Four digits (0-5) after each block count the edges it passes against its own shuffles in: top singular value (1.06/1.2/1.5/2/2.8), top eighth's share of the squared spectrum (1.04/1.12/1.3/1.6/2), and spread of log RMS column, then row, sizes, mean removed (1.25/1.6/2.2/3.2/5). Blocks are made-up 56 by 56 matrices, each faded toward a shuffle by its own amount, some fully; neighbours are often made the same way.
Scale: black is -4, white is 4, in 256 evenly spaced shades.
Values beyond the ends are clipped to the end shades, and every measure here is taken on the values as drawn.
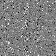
2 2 1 0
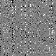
3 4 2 1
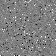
1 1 0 0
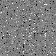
2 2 1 0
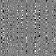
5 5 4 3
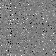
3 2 1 0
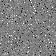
0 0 0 0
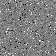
0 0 0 0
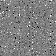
2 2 1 0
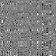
4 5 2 2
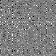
3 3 2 1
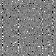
4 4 2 1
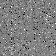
2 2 1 0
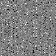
3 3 2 0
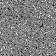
0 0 0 0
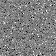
0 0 0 0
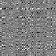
4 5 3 3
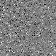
0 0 1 0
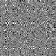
4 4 2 2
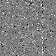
2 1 1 0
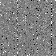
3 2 2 0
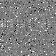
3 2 0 1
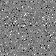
3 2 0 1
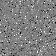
0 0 0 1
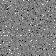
2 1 0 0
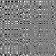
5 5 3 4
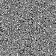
0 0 1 0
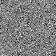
1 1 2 0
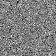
0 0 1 0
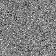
0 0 1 0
